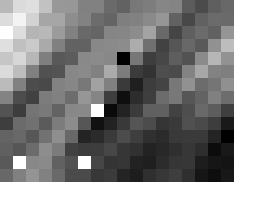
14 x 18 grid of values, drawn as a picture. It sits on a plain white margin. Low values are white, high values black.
Ninth with the highest average: bottom right. Mirror symmetry: none. Ninth with the lowest average: top left. Calmest part: bottom right. Slope: up to the bottom right. Lone odd cells: 4, 1 higher and 3 lower than their neighbours.
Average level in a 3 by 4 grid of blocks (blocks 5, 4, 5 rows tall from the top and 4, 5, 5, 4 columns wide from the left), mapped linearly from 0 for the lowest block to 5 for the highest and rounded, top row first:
0 2 3 3 / 3 2 4 3 / 3 4 5 5
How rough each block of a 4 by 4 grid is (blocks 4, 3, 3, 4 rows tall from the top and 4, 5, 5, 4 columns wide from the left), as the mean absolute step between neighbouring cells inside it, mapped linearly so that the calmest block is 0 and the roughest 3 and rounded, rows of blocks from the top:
1011 | 2121 | 1311 | 2200
